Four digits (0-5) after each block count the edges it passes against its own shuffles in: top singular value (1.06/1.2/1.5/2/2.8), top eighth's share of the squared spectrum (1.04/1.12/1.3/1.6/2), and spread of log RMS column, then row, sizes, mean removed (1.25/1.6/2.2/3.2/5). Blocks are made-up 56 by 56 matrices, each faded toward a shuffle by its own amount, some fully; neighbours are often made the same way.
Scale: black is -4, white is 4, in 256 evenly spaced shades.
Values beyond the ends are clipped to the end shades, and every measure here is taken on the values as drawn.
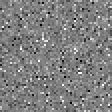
2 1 0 0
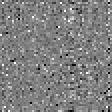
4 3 1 1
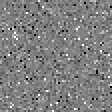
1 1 0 0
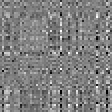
4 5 3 3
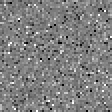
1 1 0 0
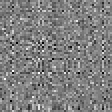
4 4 3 2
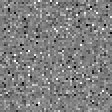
0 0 0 0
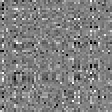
4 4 3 2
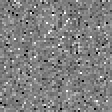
2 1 0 0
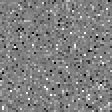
0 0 0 0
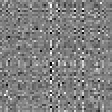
4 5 3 2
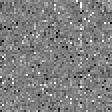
3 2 1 0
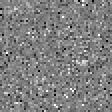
0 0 0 0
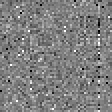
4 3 1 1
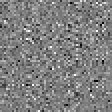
4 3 2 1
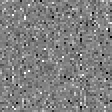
2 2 1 0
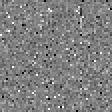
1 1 0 0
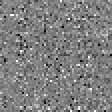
3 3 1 1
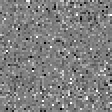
2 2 0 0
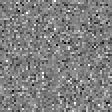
1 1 0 0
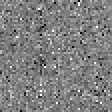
3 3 1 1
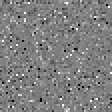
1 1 0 0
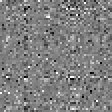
4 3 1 2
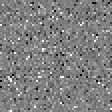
3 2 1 0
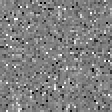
3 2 0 0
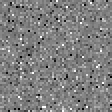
2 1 0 0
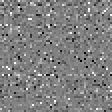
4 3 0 2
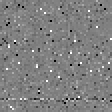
2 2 0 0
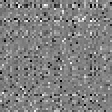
4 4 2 2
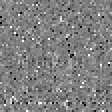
3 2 0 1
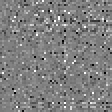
3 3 1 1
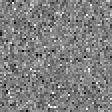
0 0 0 0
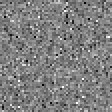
0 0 0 0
